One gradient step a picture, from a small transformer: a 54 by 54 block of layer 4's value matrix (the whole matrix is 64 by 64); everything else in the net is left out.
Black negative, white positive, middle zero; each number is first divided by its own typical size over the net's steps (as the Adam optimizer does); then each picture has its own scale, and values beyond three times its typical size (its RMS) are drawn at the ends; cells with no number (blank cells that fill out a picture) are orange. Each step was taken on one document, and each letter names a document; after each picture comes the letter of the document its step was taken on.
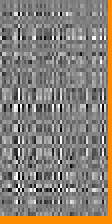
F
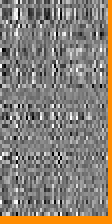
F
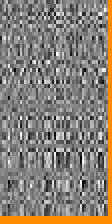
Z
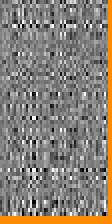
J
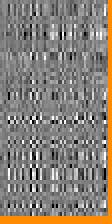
J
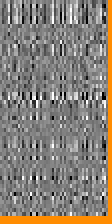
J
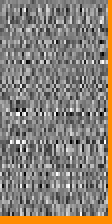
Z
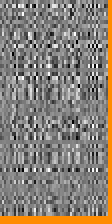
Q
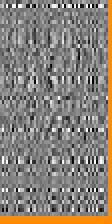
Q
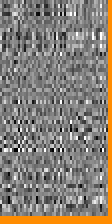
F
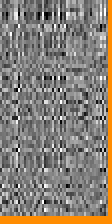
F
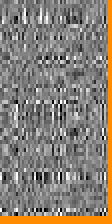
F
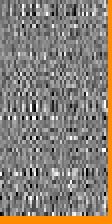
J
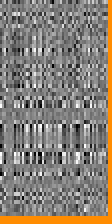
Q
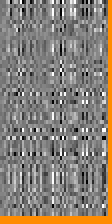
J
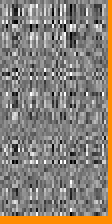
F
